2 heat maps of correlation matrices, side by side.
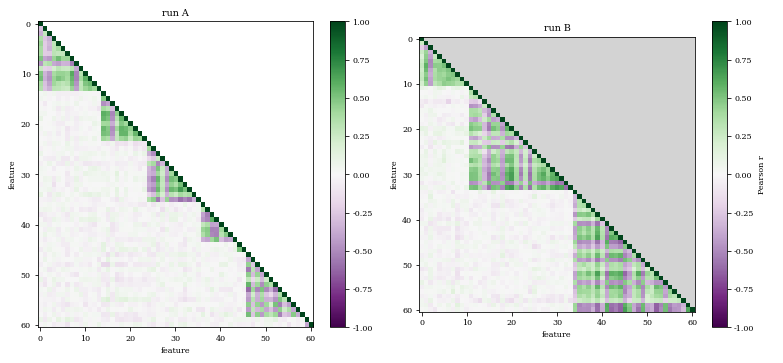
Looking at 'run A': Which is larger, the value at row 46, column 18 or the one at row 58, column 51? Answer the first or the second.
the second
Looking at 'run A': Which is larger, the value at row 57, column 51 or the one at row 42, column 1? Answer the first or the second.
the second
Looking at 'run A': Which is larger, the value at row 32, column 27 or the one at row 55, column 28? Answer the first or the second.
the first
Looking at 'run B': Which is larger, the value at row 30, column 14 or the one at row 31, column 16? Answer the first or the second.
the second
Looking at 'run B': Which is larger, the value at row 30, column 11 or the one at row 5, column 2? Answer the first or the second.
the first
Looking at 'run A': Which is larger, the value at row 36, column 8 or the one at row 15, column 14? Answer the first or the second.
the second
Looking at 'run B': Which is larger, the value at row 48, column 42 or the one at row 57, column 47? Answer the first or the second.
the first
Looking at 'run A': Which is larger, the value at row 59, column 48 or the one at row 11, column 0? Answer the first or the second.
the second
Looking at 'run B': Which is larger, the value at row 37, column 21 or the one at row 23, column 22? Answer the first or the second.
the first
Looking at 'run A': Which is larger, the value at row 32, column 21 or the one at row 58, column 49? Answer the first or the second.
the first
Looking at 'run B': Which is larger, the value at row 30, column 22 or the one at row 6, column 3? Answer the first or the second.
the second
